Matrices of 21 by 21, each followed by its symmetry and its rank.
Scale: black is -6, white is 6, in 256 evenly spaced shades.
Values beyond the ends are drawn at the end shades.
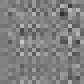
neither, rank three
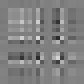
symmetric, rank one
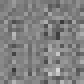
neither, rank three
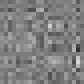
neither, rank three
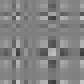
symmetric, rank one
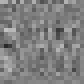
neither, rank three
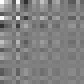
symmetric, rank one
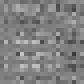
neither, rank three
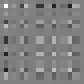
symmetric, rank one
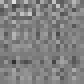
neither, rank three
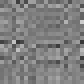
neither, rank three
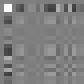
symmetric, rank one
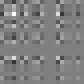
symmetric, rank one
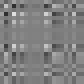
symmetric, rank one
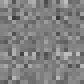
neither, rank three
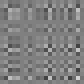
symmetric, rank one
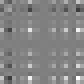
symmetric, rank one
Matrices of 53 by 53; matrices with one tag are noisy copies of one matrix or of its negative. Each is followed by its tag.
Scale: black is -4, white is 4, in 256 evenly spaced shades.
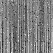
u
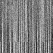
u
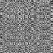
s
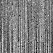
u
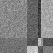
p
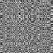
s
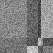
p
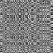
s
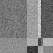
p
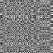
s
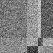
p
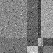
p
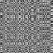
s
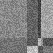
p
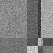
p
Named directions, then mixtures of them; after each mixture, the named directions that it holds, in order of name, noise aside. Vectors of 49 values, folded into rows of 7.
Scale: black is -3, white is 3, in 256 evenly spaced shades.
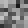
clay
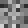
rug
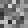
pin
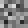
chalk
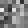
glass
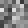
glass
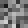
pin, rug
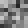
clay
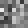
glass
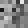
glass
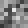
clay, glass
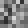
chalk, glass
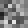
clay, pin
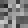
pin, rug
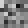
chalk, clay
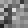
clay, glass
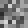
pin
